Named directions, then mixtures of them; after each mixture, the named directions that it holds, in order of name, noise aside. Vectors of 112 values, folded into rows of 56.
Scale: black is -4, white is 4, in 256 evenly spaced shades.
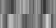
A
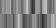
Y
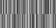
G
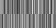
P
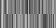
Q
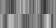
A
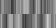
A, Y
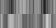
A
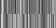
A, Q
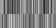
A, P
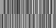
P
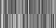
A, Q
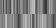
G, Y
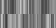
A, Q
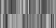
A, Q
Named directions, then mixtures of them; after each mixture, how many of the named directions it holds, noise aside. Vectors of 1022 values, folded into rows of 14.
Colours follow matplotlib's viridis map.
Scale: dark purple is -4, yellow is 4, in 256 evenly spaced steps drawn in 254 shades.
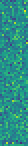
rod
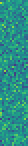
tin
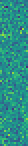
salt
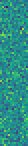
one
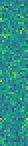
two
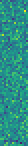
two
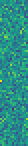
three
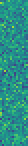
one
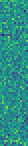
two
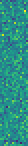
two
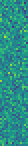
three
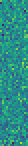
three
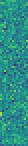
two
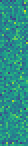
one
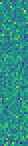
three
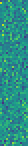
three
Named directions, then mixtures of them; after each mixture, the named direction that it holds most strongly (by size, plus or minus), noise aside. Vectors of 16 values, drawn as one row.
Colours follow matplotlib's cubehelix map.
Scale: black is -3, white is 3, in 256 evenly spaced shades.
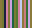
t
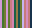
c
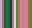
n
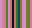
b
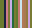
t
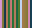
t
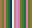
b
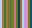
c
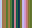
b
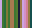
c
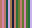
b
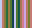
b
